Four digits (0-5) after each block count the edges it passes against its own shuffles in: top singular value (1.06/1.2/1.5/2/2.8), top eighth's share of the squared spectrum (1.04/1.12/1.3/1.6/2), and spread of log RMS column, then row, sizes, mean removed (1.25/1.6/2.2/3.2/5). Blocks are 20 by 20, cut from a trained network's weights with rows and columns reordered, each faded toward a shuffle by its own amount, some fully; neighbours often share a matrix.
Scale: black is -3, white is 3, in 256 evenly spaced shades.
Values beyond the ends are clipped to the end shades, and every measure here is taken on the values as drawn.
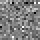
2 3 0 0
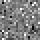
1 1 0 0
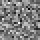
0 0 0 0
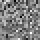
0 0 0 0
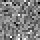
2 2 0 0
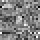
3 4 0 2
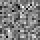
2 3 0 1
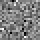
2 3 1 0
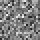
1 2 0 0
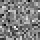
0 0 0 0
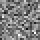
0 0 0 0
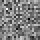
2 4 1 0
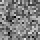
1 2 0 1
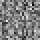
2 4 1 2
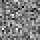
0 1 0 0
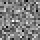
1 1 0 0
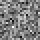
0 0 0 0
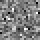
1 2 0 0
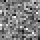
0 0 0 0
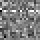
3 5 1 2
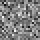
0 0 0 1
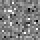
2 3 0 0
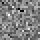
0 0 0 0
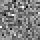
0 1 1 0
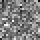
1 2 0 0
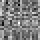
3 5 1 1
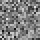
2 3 0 0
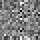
3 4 1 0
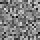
1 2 0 0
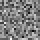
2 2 0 0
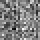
2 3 0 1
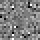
2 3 1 1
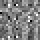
3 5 1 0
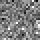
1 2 0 0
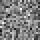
1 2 0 0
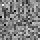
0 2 0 0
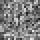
2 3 0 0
